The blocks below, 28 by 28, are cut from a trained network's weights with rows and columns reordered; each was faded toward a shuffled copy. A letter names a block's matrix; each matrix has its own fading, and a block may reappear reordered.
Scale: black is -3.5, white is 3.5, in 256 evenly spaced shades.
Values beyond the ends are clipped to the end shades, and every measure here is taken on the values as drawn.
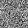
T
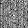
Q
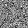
T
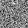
T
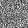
T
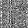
Q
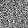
T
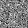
T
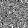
T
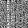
Q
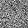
T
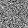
T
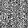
Q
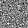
T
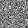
T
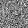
T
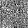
Q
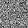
T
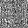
Q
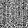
Q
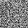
T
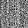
Q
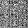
Q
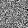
T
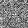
T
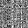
Q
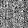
Q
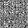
Q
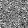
T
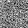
T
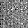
Q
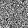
T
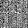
Q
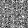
Q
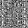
Q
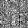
Q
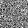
T
